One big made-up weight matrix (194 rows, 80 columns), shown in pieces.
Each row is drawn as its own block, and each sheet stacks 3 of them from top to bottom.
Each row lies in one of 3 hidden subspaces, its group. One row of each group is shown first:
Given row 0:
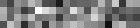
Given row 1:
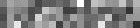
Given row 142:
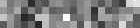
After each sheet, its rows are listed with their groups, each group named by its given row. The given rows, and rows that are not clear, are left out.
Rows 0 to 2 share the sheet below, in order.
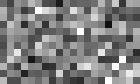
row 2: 0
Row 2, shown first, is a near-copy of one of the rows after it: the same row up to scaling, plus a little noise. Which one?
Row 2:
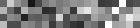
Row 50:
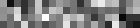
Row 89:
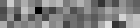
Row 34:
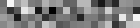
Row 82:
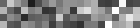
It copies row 82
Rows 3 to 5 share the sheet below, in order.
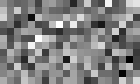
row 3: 142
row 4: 0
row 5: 142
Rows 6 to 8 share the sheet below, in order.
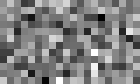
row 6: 0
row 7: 1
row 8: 142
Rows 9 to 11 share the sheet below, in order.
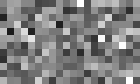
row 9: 1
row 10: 142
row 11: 0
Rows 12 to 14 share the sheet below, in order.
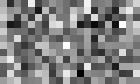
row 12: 142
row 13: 142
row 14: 142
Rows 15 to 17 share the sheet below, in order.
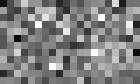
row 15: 0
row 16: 142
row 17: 1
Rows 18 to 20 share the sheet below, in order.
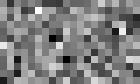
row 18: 0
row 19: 1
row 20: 1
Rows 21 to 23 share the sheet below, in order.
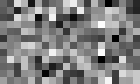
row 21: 142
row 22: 0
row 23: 0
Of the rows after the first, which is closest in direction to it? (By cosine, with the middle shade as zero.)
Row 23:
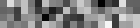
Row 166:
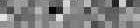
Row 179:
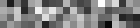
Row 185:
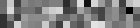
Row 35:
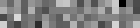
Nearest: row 166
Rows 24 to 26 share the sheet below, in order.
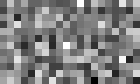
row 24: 1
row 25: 142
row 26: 1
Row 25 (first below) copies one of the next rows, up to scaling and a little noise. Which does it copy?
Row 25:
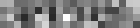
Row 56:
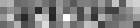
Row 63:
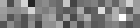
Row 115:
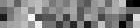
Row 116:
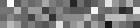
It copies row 56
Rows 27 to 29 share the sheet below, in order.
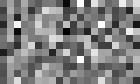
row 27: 1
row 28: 1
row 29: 1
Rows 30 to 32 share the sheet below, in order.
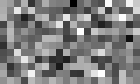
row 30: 142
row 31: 1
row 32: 0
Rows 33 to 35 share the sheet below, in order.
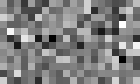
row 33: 142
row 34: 0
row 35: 1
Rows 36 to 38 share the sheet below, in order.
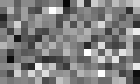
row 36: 1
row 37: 142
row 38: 0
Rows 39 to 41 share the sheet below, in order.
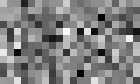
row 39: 0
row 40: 1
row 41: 142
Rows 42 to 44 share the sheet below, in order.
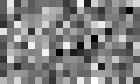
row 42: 1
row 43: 142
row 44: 142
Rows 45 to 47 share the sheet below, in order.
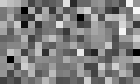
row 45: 142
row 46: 1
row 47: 142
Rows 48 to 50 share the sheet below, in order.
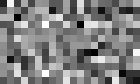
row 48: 1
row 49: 142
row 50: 0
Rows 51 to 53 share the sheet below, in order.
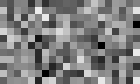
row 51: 0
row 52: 0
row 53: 0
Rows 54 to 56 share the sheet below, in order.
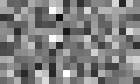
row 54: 1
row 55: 1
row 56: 142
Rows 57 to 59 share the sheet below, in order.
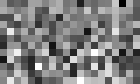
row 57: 1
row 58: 142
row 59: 142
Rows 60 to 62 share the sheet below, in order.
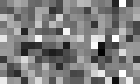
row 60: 1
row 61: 0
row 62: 0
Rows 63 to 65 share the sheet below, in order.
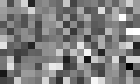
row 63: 142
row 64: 142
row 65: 1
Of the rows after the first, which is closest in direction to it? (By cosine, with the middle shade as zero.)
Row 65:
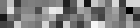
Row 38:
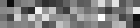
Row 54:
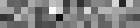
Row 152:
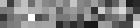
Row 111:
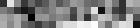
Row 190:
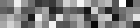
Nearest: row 54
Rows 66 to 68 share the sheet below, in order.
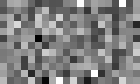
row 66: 1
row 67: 0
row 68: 142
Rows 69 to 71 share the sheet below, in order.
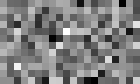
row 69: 1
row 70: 1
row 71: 142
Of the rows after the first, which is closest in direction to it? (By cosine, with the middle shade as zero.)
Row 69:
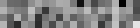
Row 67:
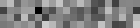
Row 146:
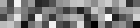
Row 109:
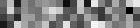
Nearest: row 67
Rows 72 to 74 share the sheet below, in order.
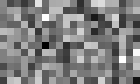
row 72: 0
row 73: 0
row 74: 1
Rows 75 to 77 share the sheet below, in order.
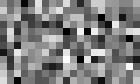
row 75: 0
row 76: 1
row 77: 1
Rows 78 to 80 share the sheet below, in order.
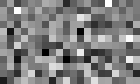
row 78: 142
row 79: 1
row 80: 1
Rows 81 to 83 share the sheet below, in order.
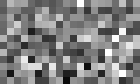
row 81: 1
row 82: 0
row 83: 142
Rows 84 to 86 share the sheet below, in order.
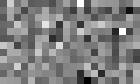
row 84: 1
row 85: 1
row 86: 142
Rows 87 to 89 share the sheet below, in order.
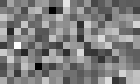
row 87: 1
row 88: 1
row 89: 0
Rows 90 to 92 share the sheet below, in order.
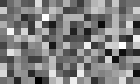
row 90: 0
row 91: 142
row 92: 142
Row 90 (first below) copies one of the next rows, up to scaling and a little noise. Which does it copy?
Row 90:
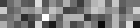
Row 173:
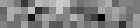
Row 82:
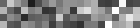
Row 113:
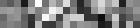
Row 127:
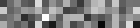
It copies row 127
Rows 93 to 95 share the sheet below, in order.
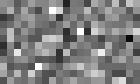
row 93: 1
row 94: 1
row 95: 0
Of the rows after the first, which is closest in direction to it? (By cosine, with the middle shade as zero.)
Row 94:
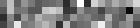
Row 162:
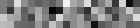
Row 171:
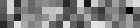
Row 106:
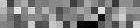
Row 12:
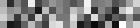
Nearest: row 171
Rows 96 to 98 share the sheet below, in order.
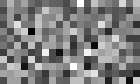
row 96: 1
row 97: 142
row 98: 0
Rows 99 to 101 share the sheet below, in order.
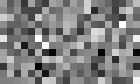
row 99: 142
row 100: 0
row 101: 0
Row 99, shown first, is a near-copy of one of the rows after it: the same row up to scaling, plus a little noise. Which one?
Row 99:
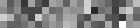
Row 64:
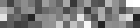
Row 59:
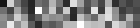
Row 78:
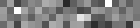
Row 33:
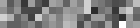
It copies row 33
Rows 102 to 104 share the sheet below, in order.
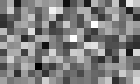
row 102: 1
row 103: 0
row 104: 0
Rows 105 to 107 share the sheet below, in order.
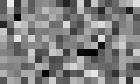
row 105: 1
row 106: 142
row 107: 0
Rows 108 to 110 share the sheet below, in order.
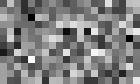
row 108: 142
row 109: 1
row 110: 142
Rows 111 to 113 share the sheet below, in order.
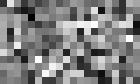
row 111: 142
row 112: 1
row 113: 0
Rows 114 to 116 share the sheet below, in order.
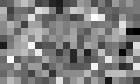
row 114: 0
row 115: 142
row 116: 142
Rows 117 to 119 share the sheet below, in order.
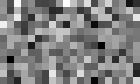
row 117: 1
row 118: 0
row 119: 142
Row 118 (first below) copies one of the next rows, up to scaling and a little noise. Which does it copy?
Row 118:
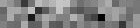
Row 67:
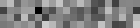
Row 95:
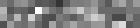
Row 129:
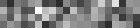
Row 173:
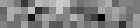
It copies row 173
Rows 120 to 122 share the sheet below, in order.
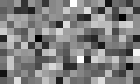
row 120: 142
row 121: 0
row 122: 1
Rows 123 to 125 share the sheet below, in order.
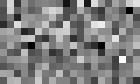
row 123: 1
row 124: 0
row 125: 1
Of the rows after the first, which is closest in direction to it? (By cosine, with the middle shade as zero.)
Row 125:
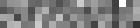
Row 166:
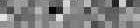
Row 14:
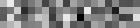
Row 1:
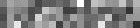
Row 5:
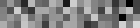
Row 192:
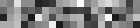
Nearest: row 1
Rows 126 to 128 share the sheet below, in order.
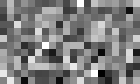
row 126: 1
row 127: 0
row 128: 0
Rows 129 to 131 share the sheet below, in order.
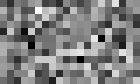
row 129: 0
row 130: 142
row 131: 1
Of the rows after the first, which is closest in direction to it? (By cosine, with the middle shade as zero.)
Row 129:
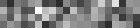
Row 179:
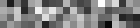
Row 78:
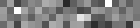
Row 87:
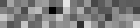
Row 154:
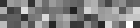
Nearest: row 179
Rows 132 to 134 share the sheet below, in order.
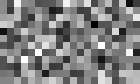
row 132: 1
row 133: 0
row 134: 0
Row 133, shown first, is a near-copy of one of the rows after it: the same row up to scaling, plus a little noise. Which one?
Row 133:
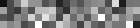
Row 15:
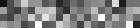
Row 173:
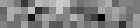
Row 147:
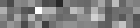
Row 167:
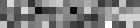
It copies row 15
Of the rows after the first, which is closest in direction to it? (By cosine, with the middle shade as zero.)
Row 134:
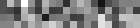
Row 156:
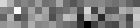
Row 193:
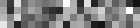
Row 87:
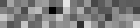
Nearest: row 87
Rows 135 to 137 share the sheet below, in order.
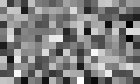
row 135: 0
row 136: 1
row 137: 1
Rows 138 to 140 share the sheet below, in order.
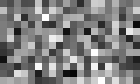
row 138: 0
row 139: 1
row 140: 142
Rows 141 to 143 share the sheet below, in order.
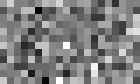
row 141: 0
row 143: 142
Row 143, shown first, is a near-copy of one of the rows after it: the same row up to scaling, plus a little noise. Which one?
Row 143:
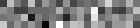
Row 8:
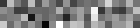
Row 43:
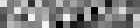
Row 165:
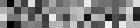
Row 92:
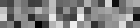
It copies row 8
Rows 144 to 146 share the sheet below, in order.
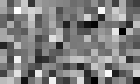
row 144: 142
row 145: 1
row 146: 1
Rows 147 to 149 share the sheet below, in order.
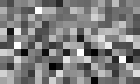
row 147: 0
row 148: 1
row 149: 1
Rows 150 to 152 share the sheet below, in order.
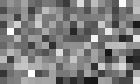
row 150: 1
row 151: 142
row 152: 142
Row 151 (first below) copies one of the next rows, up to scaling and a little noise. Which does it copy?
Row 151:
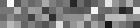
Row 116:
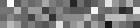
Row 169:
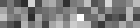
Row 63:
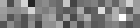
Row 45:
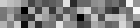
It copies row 116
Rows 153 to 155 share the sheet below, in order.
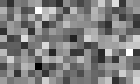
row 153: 0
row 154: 0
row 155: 0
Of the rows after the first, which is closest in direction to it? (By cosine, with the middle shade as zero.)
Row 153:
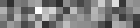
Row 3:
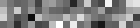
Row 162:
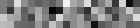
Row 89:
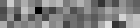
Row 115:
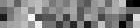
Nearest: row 3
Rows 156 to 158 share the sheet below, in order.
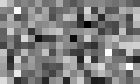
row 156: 142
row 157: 0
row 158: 1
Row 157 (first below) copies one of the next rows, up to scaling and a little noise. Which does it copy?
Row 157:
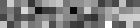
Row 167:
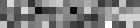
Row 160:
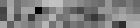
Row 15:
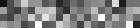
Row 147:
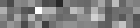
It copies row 167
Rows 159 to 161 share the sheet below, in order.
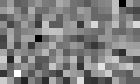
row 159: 1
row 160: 0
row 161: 1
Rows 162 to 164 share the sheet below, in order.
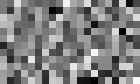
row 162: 1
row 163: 1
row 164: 142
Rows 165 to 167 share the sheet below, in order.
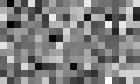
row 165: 142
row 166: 1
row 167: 0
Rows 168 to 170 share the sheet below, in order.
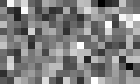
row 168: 0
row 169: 142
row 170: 1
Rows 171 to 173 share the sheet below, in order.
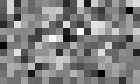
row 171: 1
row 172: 1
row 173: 0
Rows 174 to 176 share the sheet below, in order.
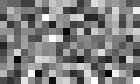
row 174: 0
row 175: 1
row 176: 1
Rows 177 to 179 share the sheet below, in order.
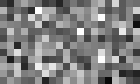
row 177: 0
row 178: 1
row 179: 0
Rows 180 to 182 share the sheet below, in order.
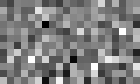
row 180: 0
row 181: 1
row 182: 142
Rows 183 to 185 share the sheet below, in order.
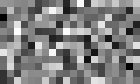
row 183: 1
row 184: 1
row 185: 1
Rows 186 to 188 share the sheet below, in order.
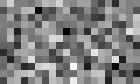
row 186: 0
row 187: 1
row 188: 0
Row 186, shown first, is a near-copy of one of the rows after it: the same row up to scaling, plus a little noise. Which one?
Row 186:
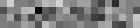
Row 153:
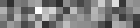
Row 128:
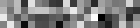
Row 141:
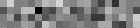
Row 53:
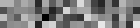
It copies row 141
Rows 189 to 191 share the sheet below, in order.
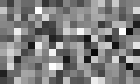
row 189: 0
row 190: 1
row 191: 1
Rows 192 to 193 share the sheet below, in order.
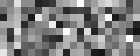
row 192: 1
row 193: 1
